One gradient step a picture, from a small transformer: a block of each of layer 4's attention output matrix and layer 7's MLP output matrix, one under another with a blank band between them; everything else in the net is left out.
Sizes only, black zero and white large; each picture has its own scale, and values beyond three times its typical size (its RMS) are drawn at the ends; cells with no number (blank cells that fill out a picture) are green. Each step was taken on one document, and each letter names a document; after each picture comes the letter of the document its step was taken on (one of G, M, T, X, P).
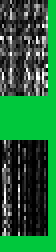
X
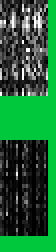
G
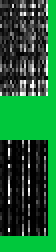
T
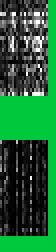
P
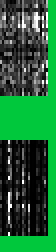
T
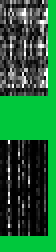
T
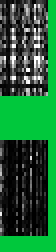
G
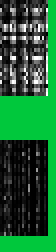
T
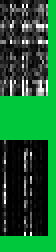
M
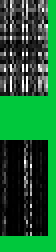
M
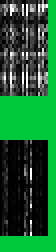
M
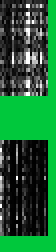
P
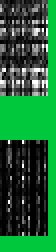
T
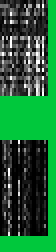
X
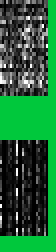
P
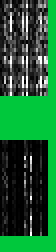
M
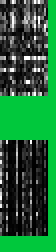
P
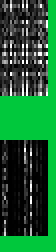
M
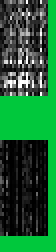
P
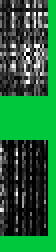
G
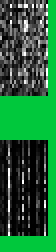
T
